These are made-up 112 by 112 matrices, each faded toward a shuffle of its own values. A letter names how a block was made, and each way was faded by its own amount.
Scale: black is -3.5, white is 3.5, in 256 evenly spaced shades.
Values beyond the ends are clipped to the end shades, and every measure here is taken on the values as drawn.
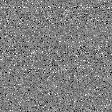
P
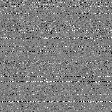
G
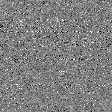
P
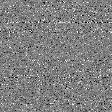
P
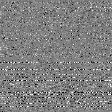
G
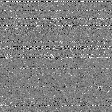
G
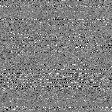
G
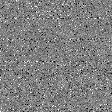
P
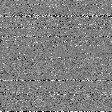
G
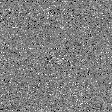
P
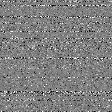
G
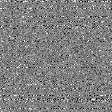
G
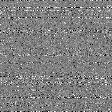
G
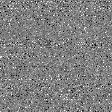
P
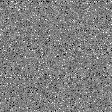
P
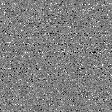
P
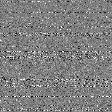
G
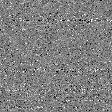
P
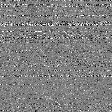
G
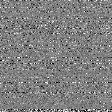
G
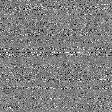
G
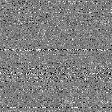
G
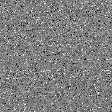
P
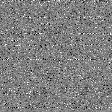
P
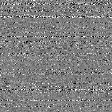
G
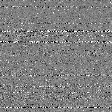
G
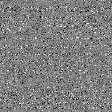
P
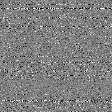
G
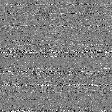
G
